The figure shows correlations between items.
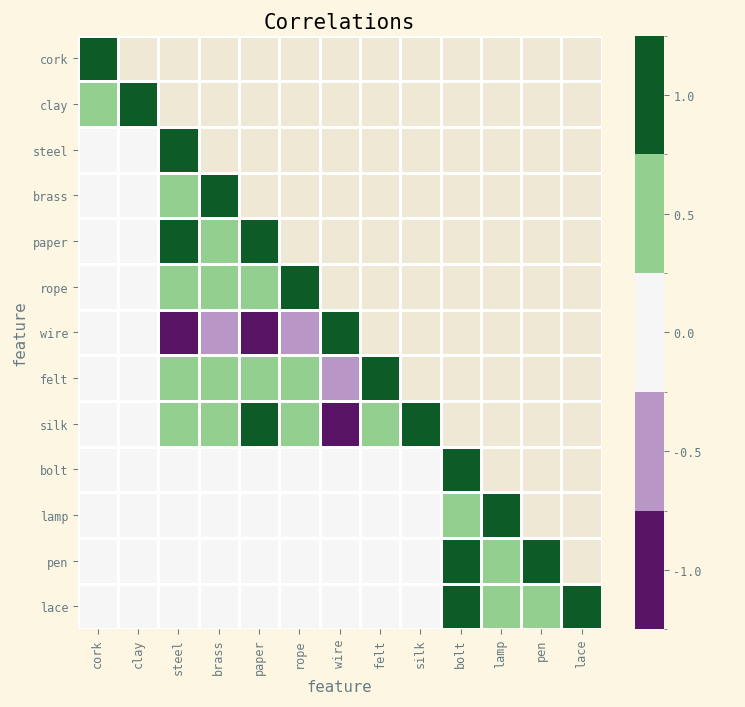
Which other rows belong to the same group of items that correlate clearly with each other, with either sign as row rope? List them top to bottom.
steel, brass, paper, wire, felt, silk
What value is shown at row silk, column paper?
1.0
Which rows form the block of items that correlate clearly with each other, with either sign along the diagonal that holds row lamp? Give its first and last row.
bolt to lace
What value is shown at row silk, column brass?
0.5
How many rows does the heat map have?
13
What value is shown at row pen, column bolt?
1.0
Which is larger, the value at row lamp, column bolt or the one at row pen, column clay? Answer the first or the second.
the first
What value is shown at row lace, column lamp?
0.5
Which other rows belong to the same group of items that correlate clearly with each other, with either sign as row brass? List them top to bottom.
steel, paper, rope, wire, felt, silk
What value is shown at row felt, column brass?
0.5
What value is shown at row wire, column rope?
-0.5
